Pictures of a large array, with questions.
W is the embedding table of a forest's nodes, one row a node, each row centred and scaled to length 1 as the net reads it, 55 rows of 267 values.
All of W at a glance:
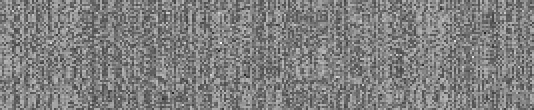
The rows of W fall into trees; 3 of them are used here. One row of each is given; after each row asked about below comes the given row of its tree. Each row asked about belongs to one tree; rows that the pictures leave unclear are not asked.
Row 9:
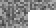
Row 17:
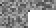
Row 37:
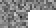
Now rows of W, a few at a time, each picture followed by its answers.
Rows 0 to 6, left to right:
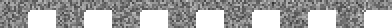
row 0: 37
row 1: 37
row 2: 9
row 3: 37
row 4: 37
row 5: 9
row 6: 17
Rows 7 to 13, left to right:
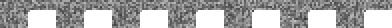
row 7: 9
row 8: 9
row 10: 9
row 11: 17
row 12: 37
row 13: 17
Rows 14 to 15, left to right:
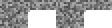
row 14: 9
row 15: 9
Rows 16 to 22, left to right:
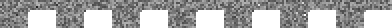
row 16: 9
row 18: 37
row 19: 9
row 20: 17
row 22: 9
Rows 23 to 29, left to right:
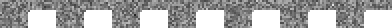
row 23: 17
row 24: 37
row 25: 37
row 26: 37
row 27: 9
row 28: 37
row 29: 17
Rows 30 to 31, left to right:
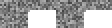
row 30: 37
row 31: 37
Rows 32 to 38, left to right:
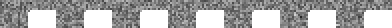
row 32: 17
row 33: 37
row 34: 37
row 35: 37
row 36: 37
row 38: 37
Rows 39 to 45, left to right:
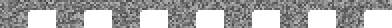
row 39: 9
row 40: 9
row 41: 9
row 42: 37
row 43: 37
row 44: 37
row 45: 9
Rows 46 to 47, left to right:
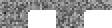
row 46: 17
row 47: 9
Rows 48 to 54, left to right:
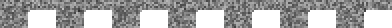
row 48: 9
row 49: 9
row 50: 9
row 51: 9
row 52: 37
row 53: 9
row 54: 17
